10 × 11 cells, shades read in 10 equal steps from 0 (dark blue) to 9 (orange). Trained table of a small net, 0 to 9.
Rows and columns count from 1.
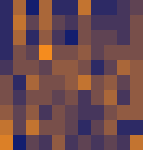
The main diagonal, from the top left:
1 7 1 9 5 5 2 2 5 2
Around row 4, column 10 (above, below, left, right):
2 6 4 4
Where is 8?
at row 10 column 1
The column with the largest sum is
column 4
